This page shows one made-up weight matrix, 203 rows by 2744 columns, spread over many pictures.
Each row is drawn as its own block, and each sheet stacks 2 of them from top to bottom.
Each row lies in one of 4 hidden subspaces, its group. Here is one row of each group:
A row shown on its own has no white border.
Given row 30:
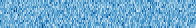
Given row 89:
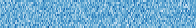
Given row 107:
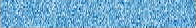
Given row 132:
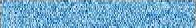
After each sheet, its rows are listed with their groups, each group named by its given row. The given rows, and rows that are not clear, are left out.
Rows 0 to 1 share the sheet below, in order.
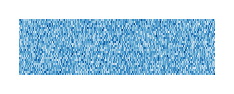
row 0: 30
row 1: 107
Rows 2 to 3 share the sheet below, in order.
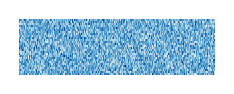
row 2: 132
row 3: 89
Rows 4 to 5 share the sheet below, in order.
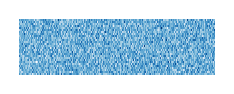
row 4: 107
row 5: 132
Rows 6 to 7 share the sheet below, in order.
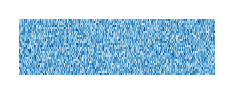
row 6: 30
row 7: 30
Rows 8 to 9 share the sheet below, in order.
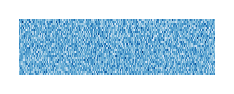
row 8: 89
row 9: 30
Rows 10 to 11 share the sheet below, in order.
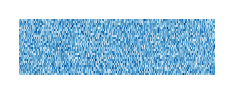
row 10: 107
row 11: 107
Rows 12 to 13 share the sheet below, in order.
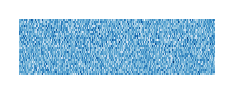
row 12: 107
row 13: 132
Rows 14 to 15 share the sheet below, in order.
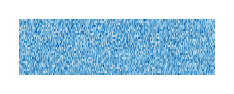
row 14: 107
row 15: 30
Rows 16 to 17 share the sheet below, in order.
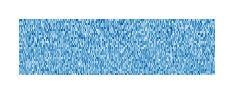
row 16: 132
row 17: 132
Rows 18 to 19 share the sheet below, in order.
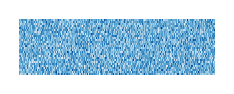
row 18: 107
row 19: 132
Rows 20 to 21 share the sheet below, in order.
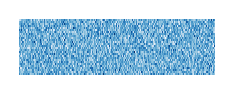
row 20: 89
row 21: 30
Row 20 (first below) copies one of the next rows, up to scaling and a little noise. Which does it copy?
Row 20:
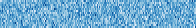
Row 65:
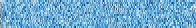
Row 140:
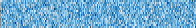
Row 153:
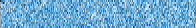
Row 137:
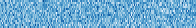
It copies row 140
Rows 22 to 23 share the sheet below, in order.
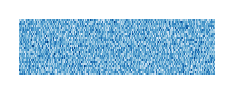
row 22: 132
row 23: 132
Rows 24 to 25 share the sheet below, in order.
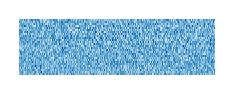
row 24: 107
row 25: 89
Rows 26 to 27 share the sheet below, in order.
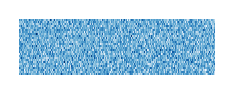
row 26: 132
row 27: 30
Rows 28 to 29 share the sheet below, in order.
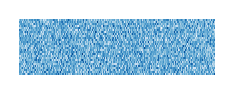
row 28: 107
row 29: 107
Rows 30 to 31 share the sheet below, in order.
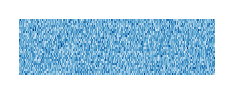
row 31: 107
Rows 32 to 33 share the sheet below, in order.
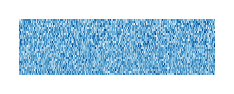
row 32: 30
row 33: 89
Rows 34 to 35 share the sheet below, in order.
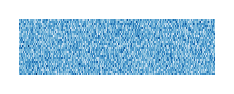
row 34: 132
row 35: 132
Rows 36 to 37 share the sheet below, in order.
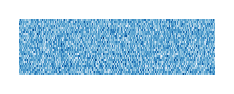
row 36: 30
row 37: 107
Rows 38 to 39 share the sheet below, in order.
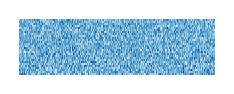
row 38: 107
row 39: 132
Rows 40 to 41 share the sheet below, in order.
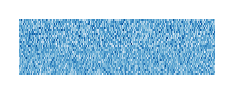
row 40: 132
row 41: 89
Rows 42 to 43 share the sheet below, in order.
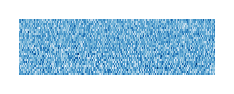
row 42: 132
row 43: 107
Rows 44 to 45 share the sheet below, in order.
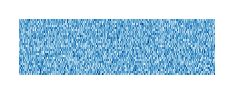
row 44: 30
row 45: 89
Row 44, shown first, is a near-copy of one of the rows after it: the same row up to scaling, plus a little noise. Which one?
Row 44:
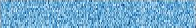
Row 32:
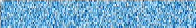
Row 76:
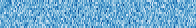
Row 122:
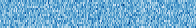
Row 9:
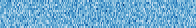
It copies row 122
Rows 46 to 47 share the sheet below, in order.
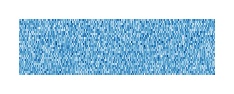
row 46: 132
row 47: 107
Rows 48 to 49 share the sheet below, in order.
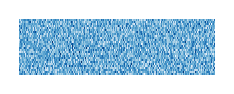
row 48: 30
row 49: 132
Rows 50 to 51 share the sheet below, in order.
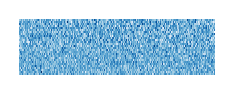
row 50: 30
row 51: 89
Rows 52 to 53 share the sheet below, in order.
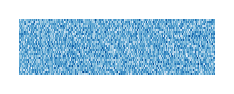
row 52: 89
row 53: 132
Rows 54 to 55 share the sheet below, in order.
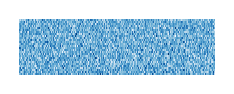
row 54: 132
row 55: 89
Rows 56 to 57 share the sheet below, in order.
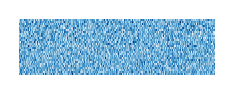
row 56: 89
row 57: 30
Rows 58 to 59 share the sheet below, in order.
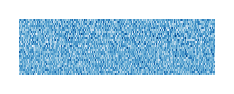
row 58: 132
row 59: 132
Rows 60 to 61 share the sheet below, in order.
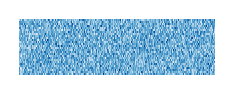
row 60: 132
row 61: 30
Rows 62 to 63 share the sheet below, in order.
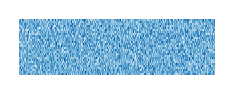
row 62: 132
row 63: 89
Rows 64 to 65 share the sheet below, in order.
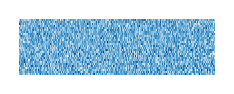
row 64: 30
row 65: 89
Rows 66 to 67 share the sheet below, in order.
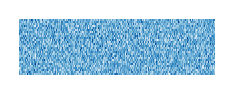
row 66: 107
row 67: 30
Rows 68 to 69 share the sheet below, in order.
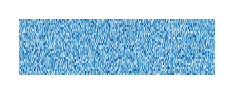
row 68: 30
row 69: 89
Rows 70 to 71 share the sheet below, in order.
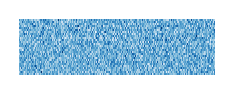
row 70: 107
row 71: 89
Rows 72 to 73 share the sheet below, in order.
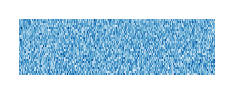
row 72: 30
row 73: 89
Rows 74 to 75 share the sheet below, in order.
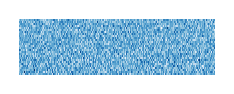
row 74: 107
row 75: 30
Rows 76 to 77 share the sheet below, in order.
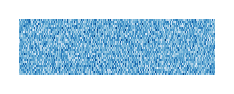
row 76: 30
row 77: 107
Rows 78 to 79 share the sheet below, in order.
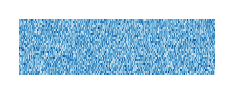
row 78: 107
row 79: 89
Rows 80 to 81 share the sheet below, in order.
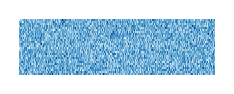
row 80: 89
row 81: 30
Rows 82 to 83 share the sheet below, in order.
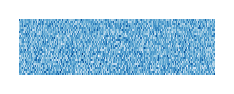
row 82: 30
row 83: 107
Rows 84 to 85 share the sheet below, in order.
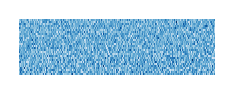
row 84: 132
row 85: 30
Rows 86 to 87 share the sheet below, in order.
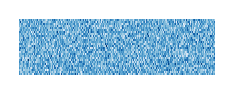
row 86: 132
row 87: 132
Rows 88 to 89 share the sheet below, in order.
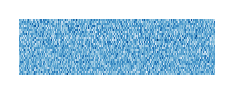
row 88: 107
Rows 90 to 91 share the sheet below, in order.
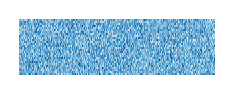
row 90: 107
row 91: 132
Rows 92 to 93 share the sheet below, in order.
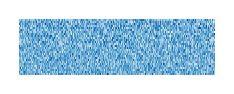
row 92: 30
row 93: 89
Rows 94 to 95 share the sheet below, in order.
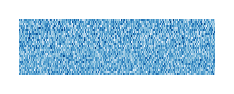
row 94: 132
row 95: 89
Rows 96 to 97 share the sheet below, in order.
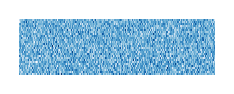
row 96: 30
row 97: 132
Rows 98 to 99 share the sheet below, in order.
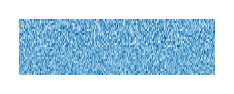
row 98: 89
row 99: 89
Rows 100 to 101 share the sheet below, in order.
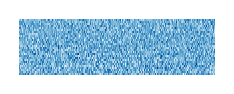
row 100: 132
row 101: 107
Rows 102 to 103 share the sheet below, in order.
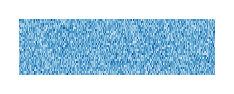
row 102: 89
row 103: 89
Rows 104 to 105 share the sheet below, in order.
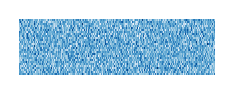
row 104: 132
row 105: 107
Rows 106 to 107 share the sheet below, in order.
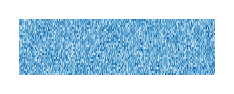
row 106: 30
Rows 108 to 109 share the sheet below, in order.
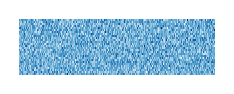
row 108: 107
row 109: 89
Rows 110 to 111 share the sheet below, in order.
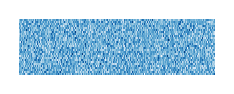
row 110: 89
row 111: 107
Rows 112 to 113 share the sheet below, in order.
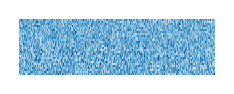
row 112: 89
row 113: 107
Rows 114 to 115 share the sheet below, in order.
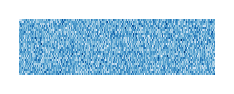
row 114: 89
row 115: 107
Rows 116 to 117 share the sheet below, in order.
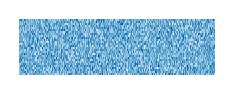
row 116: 132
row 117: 107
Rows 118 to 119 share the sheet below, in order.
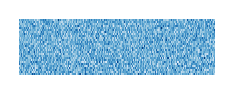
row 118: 107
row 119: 132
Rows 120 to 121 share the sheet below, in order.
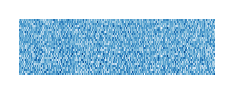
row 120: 107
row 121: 107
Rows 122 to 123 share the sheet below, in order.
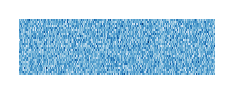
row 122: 30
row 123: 30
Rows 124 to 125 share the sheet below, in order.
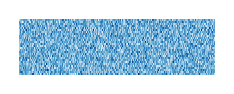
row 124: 89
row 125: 132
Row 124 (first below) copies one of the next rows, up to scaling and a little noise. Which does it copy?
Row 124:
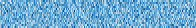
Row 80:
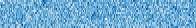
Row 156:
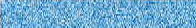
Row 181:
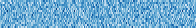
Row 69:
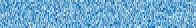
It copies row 181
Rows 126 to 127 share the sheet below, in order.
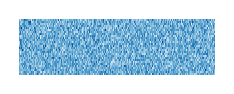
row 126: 30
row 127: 89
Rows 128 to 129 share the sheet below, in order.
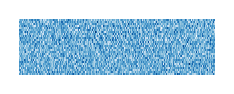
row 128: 107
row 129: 89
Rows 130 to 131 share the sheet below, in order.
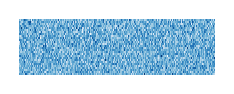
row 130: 30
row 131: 107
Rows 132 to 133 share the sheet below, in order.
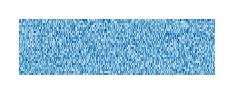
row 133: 132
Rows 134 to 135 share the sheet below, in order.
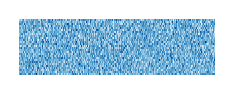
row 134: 132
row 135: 132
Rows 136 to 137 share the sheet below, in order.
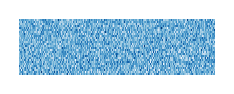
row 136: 107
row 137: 89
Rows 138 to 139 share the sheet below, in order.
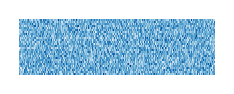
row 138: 107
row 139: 30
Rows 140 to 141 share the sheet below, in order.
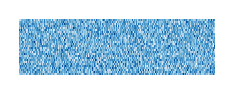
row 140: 89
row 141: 107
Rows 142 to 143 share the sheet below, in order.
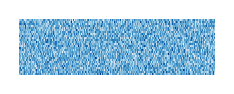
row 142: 132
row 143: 89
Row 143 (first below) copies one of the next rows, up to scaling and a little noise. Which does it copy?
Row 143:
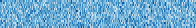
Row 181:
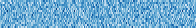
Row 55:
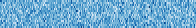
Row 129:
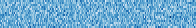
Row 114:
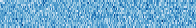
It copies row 55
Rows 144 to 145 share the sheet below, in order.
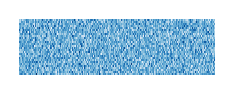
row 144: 132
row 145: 132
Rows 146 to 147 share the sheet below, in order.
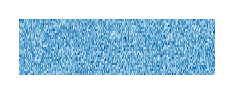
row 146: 89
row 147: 107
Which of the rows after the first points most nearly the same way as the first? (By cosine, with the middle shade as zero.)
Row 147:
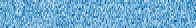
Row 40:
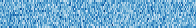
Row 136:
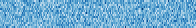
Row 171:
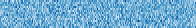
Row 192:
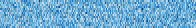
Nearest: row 136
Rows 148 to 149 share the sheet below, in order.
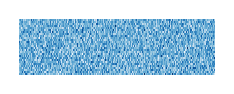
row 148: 30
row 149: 107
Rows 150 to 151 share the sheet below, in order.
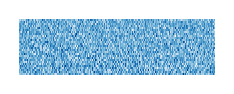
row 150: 132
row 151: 107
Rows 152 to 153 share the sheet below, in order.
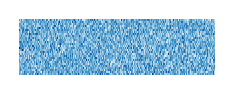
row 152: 132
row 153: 89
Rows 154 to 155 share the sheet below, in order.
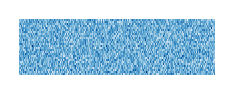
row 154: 132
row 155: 89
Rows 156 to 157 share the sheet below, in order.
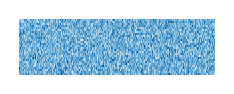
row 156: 89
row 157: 30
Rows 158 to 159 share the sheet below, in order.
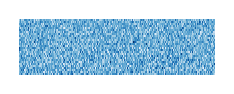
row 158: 89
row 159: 30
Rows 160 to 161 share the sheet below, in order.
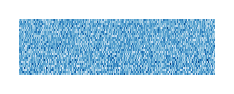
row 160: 107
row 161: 30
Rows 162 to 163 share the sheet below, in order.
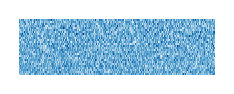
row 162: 89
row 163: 107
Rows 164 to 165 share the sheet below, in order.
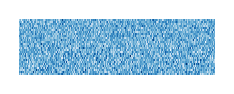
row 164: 89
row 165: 132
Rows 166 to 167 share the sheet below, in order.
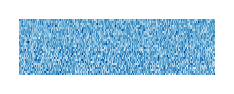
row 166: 30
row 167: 107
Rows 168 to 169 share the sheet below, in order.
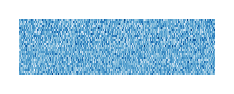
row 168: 107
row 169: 30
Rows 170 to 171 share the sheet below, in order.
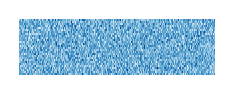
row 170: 132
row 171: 107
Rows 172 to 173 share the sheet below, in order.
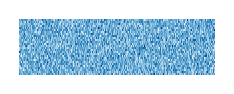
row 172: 107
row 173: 30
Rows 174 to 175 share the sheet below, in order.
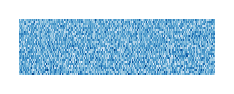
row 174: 89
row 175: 132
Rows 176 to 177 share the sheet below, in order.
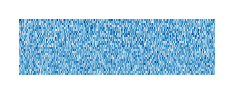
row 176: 30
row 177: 89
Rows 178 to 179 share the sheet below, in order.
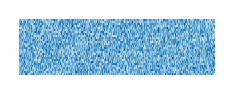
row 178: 107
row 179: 107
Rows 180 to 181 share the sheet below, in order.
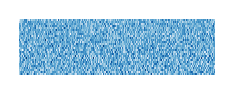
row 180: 30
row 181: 89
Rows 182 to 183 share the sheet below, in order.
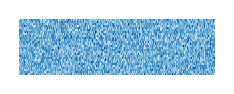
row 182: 107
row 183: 107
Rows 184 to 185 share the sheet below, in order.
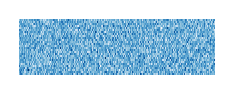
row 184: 107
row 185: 30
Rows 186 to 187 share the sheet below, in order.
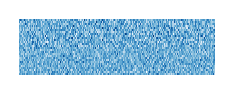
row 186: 132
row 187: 89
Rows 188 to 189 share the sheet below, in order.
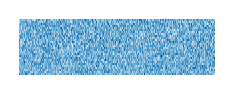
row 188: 30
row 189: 107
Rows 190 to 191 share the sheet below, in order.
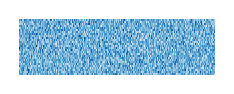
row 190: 132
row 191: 30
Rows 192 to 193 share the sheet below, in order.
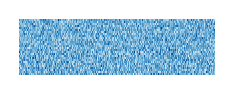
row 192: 107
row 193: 30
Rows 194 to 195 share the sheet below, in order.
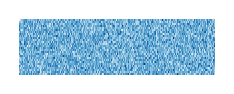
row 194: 30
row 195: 89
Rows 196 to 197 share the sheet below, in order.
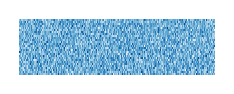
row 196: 107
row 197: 30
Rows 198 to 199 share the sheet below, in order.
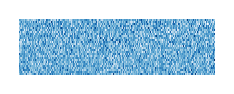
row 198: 30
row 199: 30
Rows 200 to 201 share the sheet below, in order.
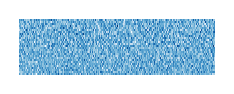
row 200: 89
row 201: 132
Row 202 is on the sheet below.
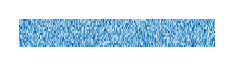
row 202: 30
